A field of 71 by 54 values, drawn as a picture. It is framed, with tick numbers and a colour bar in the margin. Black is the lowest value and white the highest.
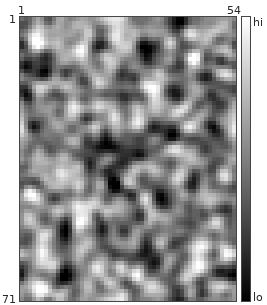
Neither half mirrors the other. There is no overall slope. The histogram is bell-shaped. The texture is blotchy. No seam splits the table.
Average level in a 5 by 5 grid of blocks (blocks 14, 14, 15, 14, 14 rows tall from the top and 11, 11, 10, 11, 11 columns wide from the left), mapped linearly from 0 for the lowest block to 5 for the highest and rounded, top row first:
3 5 5 2 4 / 2 4 4 4 2 / 4 2 0 3 2 / 4 4 2 2 3 / 5 4 4 2 4
